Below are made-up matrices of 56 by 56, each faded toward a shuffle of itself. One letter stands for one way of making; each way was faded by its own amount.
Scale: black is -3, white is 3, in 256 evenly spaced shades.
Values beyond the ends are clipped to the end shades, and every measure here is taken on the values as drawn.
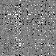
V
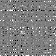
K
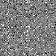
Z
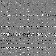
K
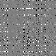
K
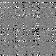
K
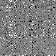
V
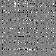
K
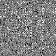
Z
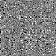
Z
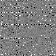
V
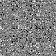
Z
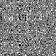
Z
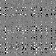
K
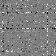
V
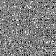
Z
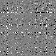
V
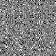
Z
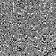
Z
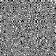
Z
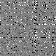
V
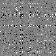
V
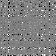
K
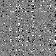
V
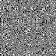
Z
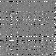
K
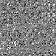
Z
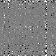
K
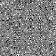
Z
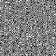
Z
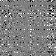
K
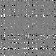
K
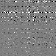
K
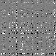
K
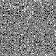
Z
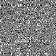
Z
